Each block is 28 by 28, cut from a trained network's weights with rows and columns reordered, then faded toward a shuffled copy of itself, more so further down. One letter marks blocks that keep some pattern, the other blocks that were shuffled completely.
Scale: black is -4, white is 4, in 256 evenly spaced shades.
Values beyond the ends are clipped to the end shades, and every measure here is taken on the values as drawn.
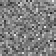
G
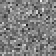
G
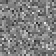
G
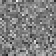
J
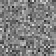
J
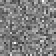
J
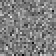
G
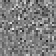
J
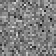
G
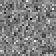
J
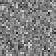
J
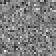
G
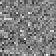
J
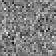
J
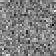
G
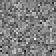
G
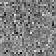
J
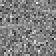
G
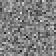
G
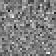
J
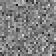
G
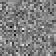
J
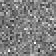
G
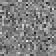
J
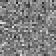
J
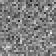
G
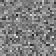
J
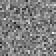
G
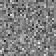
G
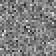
G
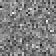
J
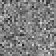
J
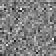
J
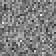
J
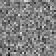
G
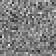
G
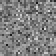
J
